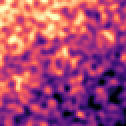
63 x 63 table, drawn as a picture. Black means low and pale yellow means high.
Stripes: none. Grain: blotchy. Ninth with the highest average: top left. Ninth with the lowest average: bottom right. Mirror symmetry: none. Slope: up to the top left. Lone odd cells: none.
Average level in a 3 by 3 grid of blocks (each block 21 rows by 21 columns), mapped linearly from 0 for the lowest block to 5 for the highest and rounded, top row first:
553 | 321 | 210
